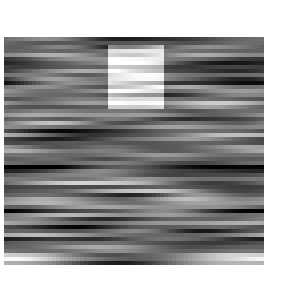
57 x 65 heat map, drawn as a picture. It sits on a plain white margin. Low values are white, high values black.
Ninth with the lowest average: top middle. Slope: none. Odd patch: lower, in the top middle. Grain: streaks across.
